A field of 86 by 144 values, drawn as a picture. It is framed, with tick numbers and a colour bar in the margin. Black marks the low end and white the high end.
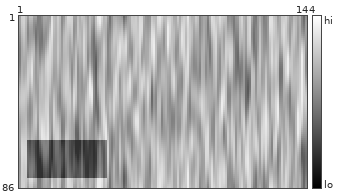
Average level on the scale: 70%. Mirror symmetry: none. Odd patch: lower, in the bottom left. Histogram: skewed, a long tail of low values. Grain: streaks running down. Ninth with the lowest average: bottom left.
